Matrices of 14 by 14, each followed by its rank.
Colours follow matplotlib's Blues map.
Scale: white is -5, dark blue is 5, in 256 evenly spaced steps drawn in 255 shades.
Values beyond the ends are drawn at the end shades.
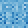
three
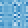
two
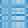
one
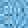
three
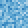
full rank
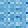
two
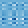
one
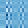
one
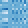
two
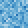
full rank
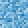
full rank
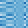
one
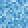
full rank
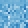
three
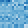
three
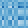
one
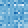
three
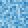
full rank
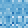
two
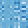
two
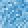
full rank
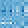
two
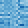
three
